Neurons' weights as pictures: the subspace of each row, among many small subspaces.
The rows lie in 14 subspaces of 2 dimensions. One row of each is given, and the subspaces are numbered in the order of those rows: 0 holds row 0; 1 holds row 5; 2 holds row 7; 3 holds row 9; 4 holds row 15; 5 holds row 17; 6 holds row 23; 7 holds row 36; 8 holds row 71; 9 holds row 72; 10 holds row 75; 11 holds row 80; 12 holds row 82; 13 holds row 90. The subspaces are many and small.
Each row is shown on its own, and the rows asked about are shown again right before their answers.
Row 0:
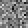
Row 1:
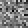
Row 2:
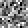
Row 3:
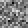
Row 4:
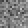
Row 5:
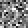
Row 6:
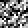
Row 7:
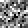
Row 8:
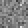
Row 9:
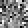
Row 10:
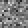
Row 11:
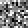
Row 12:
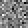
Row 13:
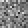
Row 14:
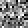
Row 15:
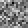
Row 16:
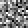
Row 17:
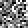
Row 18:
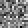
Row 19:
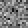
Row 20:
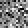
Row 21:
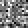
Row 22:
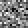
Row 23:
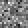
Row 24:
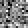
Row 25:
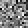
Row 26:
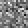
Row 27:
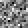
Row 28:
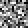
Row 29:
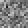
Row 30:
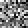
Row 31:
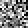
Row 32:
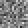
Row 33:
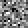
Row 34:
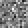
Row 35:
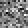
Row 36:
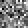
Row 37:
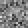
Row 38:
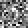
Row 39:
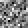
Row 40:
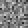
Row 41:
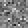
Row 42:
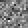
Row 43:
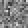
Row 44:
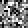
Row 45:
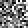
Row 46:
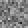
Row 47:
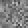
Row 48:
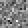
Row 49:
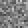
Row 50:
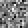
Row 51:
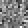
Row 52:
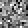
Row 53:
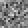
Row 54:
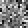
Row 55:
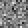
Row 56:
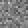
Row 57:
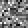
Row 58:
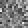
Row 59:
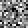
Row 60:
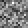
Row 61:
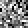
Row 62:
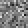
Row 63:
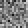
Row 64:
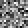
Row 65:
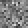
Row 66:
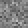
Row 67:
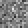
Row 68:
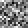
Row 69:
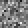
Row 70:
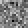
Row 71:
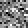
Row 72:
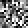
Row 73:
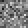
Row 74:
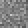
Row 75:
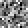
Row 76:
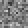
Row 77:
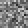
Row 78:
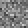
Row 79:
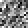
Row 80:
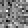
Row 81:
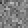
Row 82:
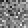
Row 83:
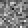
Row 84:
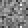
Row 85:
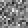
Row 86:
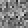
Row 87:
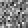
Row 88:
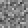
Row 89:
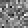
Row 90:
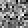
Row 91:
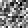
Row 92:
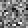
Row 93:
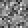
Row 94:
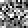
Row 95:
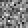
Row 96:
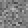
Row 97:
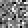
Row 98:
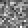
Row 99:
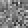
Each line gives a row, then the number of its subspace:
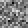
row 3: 4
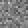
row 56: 6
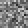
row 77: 8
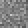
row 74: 12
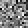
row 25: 5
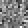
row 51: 3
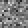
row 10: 6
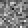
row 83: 7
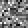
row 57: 6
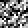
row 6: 2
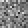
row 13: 12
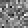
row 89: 5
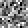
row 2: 10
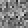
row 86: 13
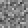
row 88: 13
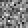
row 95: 12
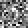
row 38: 1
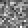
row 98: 7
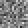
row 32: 13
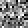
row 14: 13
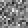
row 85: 4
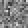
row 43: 11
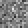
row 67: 0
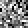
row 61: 10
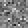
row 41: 9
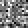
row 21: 11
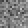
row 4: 12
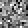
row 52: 10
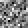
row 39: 2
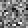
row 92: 1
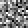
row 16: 6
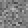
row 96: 1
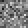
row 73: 7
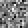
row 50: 0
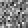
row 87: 12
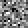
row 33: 9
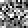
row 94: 7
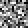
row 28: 7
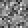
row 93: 10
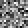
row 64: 9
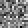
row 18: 13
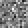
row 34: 0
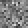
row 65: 9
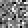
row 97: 0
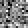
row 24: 11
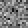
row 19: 4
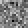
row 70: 11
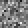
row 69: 6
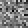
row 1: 4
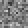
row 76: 11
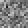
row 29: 10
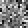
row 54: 3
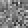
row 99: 9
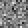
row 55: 5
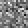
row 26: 8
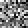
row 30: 2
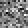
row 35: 8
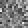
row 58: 10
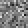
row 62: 1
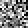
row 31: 5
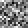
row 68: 4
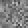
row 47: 9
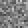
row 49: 7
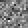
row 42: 2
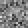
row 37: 1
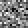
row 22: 8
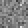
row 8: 3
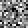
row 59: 1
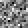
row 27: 2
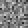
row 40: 13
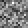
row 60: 4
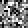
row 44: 11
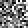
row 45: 5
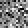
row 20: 8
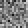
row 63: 12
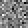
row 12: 0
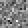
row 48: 2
